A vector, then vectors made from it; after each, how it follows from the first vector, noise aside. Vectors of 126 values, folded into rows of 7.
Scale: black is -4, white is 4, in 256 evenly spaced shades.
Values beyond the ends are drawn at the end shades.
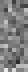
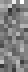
reversed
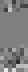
partly zeroed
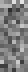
reversed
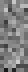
negated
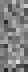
negated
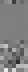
partly zeroed
